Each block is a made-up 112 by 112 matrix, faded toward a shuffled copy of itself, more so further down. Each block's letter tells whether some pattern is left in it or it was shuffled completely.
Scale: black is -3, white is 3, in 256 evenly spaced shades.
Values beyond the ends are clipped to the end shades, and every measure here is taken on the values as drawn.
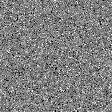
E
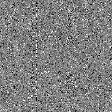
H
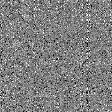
H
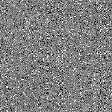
H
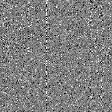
H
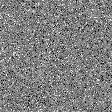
E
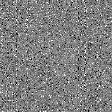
H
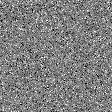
E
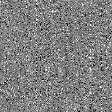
H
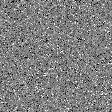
E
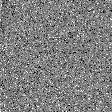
E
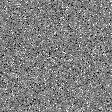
E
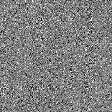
H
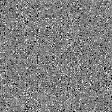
H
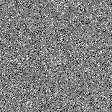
E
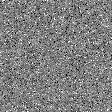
E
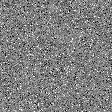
E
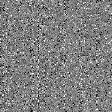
H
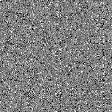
H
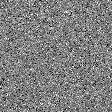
E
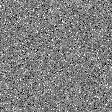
E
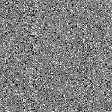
H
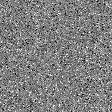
E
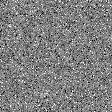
E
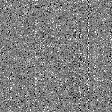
H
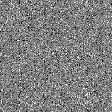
H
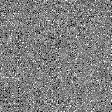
H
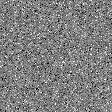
E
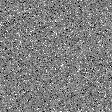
E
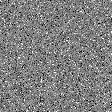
E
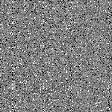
H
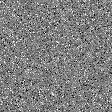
E
